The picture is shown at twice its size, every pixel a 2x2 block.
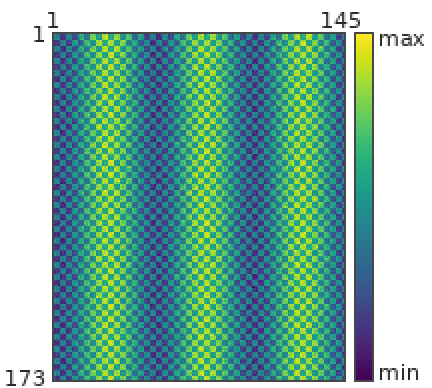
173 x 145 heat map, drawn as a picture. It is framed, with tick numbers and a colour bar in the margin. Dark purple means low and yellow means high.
Overall the values sit about 50% of the way up the scale. There is no seam. Stripes running up and down repeat 3 times from left to right. There is no overall slope.
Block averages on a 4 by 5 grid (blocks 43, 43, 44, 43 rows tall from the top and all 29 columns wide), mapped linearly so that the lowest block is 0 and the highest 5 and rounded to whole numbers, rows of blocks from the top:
2 1 5 0 4 | 2 1 5 0 4 | 2 1 5 0 4 | 2 1 5 0 4
